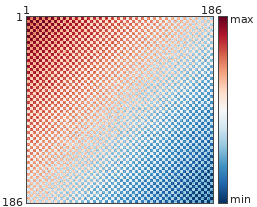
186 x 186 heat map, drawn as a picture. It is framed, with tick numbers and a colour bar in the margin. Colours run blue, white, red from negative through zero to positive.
The top left is the ninth with the highest average. On average the colour sits 50% of the way up the scale. The field climbs toward the top left. The bottom right is the ninth with the lowest average.
